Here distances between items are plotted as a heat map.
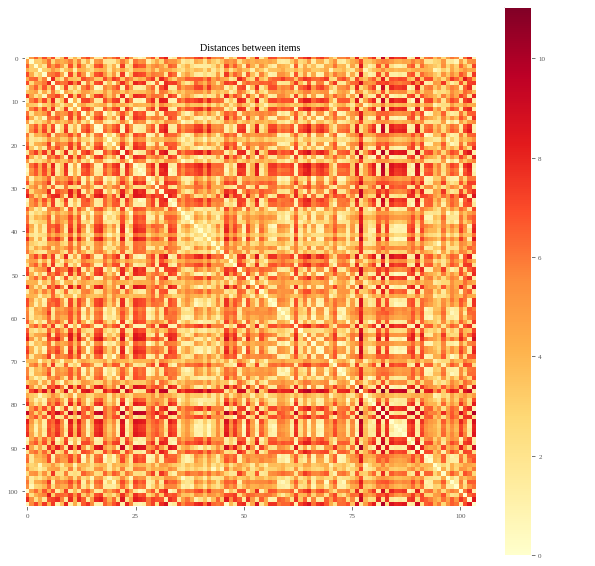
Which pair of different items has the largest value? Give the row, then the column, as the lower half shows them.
82, 77
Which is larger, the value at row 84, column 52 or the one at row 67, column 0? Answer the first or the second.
the second
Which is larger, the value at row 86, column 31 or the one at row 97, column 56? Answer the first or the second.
the first
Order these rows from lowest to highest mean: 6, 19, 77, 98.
19, 98, 6, 77
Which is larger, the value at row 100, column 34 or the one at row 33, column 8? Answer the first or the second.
the second
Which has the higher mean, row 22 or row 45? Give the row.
22
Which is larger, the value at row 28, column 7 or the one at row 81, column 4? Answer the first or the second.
the second
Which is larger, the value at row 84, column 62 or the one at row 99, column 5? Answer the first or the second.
the first
